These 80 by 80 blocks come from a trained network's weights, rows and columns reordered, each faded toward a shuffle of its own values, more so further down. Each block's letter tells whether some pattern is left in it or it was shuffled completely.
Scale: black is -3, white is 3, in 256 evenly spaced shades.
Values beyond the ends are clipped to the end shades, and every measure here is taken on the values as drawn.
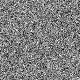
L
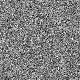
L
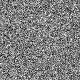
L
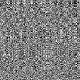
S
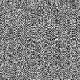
S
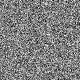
L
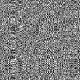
S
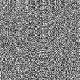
S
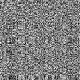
S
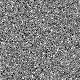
L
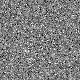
L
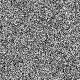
L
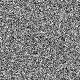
L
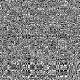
S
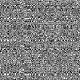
S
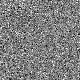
L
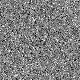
L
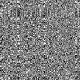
S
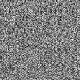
S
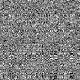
S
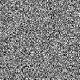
S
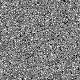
L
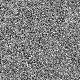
L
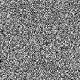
S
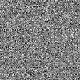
S
